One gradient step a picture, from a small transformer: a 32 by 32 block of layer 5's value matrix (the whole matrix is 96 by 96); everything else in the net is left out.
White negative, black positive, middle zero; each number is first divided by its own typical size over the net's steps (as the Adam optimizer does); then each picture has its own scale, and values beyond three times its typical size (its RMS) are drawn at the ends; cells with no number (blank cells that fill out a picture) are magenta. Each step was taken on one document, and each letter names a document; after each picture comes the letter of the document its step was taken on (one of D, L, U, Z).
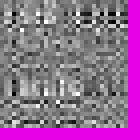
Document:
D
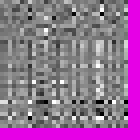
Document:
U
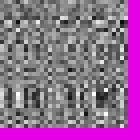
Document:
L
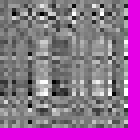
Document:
U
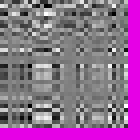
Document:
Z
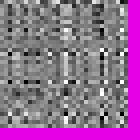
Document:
L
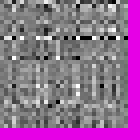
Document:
D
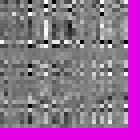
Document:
U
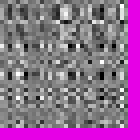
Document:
L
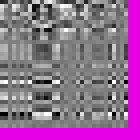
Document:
Z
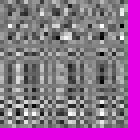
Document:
L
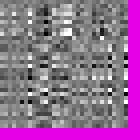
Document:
U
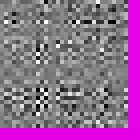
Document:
D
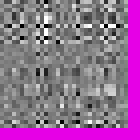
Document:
D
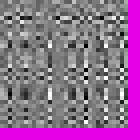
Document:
L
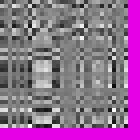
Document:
Z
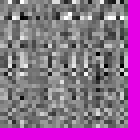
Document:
L
